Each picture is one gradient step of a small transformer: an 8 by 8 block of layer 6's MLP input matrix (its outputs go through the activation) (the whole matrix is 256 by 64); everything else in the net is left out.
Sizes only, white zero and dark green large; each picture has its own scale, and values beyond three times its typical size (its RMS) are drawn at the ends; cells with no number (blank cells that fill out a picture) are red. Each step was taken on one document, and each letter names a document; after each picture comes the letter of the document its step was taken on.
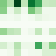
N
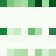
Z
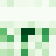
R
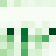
R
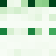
Z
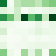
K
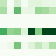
N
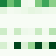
N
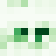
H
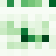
R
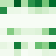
N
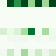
Z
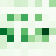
R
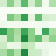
R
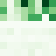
K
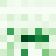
R
